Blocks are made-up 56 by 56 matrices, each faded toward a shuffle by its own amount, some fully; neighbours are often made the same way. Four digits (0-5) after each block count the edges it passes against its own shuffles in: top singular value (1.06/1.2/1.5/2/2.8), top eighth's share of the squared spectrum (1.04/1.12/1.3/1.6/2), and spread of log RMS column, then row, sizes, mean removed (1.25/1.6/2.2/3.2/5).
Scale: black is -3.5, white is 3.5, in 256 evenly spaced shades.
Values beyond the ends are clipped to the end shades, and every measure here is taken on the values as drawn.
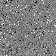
2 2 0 0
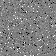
0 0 0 1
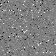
2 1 0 0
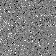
1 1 0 0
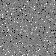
1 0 0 0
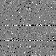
4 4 0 2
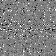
3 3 1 2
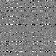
4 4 1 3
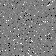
0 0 0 0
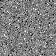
0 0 0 0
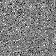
0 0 0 0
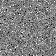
1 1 0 0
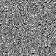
3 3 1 1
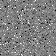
0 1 0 0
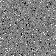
0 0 0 0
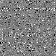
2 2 1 2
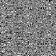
3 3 2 2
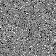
0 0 0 0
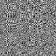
4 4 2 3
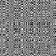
4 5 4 3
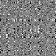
4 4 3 2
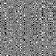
4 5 3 2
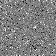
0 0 0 0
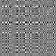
5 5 4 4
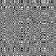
5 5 3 3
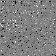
2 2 1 2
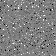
1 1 0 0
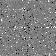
2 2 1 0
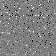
2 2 0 1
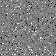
2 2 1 1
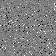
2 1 0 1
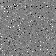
2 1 0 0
